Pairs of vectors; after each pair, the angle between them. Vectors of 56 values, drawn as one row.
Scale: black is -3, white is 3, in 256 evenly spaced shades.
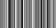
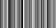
nearly parallel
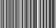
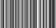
nearly parallel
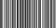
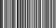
nearly parallel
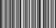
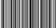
partly opposed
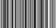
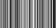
orthogonal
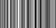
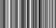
partly aligned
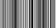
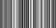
nearly opposite
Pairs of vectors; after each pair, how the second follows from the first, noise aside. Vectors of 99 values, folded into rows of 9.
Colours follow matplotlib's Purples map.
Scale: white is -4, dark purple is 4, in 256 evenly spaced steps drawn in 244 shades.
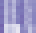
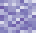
shuffled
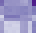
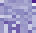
sign-scrambled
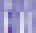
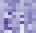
sign-scrambled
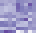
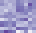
copied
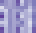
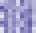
negated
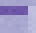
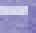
negated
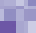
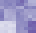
negated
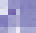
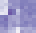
copied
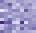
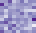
shuffled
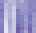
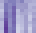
negated
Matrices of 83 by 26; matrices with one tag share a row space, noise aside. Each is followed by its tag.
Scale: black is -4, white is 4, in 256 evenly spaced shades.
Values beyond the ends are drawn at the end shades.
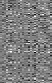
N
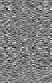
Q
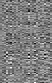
N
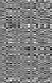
N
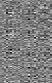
N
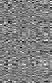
Q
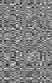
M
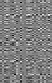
M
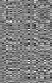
N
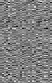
Q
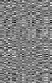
Q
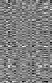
Q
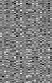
M
